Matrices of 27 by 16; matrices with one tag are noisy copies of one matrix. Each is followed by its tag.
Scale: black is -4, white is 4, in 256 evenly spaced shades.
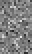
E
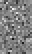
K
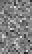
E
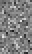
E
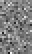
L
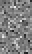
E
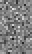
K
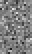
K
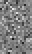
K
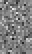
K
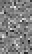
E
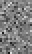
L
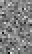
L
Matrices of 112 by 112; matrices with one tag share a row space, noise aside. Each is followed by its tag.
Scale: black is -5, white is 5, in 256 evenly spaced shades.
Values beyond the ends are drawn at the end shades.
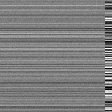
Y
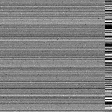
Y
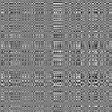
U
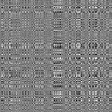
U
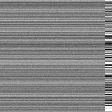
Y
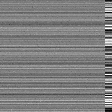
Y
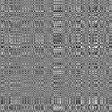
U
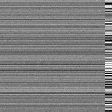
Y
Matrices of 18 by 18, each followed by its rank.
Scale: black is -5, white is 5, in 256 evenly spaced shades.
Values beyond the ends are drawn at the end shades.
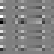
one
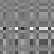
one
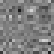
three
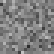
full rank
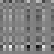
one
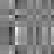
one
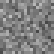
full rank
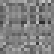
three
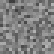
full rank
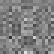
three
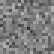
full rank
